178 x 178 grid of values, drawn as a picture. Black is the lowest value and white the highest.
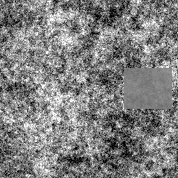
Mirror symmetry: none. Calmest part: middle right. Grain: blotchy. Odd patch: calmer, in the middle right.
